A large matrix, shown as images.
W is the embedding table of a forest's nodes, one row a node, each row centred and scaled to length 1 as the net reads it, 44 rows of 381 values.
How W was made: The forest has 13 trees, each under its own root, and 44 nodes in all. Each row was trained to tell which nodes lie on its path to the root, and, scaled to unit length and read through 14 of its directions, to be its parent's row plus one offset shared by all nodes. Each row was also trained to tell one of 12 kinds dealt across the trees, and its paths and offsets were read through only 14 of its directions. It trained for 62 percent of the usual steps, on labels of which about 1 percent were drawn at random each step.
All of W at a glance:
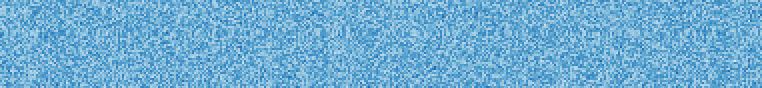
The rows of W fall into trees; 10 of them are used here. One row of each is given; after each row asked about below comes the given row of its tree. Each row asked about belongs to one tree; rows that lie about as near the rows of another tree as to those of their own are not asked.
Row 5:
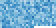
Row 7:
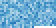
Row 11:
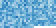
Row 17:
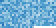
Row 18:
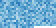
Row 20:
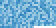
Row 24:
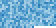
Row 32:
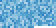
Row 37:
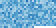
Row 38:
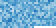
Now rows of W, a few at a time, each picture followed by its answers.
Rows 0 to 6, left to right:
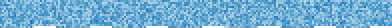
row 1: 20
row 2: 32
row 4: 38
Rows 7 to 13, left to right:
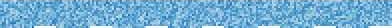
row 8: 24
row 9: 38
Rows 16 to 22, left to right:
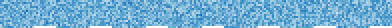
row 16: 17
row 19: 7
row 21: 18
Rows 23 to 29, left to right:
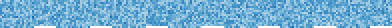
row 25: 20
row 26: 32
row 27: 5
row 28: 18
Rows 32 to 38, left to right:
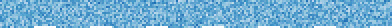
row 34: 38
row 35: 7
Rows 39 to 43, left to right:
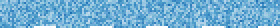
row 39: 7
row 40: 18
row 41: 5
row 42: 20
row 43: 5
